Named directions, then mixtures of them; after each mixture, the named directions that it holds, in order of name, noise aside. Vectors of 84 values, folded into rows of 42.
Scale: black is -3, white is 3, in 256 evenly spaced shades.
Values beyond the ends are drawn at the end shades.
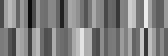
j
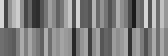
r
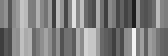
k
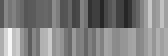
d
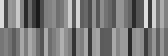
r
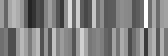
j, r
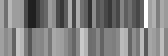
d, j, r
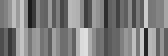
j, k, r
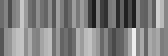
d, k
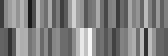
j, k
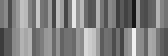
k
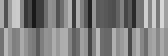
d, r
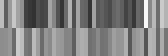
d, j, r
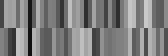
j
